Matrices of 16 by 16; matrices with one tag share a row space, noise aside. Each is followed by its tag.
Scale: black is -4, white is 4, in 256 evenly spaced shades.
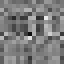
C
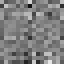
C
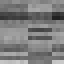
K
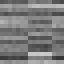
K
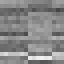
K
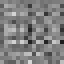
C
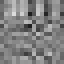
C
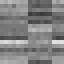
K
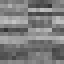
K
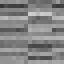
K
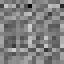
C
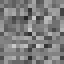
C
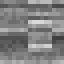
K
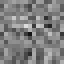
C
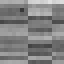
K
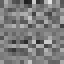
C
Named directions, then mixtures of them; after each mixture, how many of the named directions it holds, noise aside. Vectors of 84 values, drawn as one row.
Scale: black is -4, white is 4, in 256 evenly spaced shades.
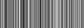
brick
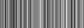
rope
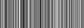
one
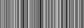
two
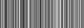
one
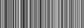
one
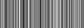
one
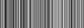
two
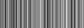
one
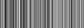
two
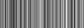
one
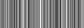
two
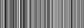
two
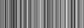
one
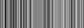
two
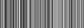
two
